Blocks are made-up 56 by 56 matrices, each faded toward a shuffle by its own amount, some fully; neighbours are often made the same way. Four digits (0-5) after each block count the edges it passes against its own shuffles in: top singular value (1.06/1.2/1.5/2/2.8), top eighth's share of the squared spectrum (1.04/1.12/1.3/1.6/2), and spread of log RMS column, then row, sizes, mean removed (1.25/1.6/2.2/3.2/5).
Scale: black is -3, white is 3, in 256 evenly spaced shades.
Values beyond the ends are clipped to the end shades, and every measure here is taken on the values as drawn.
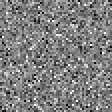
2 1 0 0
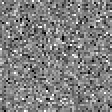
0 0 0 0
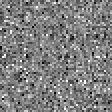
3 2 1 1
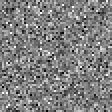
2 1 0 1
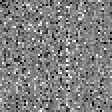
1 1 2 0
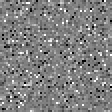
1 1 0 0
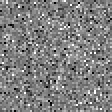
0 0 0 0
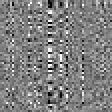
4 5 4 2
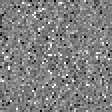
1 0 0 0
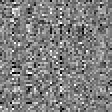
4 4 3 1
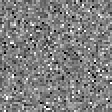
0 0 0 0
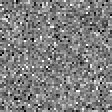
0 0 0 0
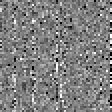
2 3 3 0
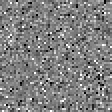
2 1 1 0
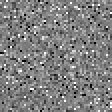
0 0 0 0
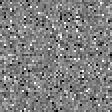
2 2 0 0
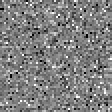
1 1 0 0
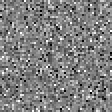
2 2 0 1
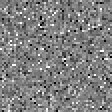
1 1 0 0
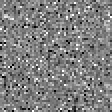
2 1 1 0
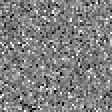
2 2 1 0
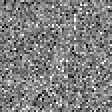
1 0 0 0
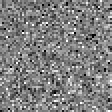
3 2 0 0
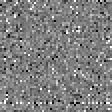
3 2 0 1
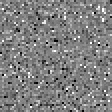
2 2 0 0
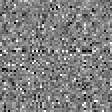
4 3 1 2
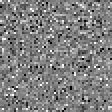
3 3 0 1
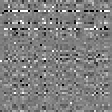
5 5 2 3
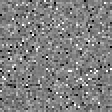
2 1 0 0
